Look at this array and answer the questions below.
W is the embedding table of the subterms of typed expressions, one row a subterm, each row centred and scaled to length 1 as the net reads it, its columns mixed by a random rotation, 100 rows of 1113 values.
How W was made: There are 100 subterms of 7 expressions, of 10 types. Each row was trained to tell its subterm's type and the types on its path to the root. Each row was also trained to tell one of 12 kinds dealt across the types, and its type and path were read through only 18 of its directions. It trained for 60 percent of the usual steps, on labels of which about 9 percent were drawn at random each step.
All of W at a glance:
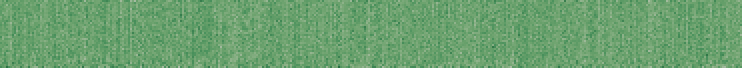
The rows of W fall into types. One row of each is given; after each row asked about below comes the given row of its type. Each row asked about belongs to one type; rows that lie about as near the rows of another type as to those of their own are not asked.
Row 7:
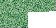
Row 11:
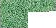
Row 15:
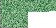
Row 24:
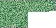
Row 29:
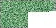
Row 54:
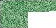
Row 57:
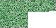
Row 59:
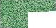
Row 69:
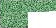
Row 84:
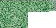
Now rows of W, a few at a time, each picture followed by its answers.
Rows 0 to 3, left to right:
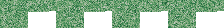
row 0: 15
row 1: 57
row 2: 54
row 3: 57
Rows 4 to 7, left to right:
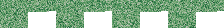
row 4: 59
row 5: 69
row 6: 24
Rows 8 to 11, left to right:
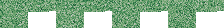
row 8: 29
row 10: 29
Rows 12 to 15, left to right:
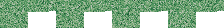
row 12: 15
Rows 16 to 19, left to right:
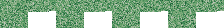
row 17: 29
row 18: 57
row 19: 54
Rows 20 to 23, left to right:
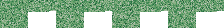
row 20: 54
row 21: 84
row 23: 24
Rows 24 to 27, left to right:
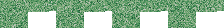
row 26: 7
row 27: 11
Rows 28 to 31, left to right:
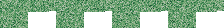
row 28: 15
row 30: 15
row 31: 84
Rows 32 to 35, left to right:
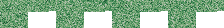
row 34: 11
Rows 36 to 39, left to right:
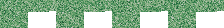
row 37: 84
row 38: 59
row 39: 15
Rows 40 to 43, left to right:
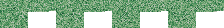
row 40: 57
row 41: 29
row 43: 57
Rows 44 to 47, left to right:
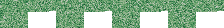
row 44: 15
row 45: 24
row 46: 69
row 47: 57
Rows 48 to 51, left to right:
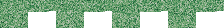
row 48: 24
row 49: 15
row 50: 11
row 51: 59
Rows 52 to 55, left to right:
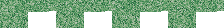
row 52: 24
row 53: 84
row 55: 24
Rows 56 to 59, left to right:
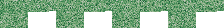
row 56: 11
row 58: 57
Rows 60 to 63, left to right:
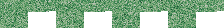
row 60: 11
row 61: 11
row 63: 11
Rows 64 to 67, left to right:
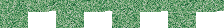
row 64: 54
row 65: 15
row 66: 24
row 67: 54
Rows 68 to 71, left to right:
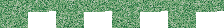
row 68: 84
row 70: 69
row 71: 15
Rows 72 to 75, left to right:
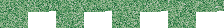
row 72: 59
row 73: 29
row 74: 54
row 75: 57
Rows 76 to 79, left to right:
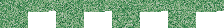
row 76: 84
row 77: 11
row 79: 57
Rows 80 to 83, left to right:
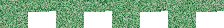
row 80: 29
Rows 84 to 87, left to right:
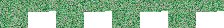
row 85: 7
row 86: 57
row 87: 7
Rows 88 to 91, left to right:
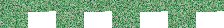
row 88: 7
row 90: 59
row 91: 24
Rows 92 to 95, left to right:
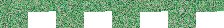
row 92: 59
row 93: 15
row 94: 59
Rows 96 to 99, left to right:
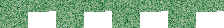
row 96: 84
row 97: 84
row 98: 11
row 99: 84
